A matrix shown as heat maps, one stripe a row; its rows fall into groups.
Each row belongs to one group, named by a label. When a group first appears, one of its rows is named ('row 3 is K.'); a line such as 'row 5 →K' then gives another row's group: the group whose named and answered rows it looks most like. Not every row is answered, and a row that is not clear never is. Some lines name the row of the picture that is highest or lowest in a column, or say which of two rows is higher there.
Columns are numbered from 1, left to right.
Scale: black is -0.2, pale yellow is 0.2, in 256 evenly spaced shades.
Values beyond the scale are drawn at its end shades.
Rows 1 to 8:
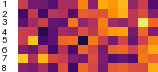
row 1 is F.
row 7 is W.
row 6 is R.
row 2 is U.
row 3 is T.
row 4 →F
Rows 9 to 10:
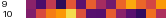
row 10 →W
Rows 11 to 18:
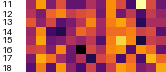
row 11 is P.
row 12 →W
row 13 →F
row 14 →F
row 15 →F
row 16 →P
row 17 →T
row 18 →U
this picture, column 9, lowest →18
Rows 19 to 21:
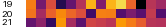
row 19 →F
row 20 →W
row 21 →U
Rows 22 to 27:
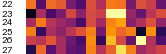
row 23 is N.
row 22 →P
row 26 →P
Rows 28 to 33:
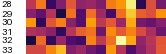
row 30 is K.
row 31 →F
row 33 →W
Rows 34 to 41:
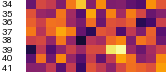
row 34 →T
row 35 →K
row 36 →K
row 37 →W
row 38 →P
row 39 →N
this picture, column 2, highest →40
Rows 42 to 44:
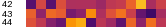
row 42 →U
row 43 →K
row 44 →T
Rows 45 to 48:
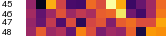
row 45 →N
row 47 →R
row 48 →T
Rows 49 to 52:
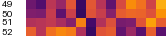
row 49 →R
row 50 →R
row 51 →T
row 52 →W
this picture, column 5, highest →52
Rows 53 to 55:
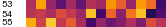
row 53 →P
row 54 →K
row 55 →W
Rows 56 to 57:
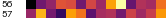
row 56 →N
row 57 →T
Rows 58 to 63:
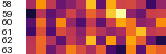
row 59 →N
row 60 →U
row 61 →U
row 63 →T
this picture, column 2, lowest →59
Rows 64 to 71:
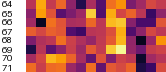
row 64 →P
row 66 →N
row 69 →N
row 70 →W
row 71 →K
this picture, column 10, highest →69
